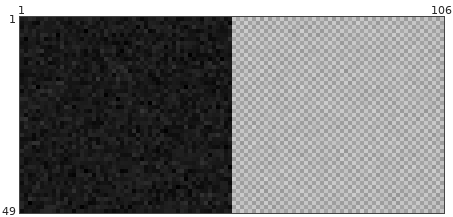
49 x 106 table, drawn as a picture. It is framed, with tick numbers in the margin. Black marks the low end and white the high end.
The table splits into one row of 2 panels. Panel 1,1: very low, fine-grained, faint in contrast. Panel 1,2: high, checkered.
